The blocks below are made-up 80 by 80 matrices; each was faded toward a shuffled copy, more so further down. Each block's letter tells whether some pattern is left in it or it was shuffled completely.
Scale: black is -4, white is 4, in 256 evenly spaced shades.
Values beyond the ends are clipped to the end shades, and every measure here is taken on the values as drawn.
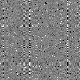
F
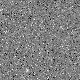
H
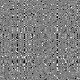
F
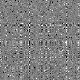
F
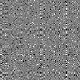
F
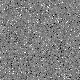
H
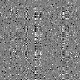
F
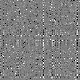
F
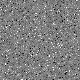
H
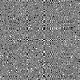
F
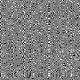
F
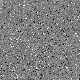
H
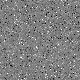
H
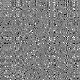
F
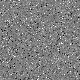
H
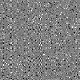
F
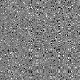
F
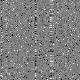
F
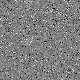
H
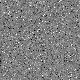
H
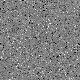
H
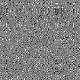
F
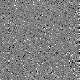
F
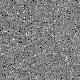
H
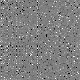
F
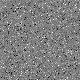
H
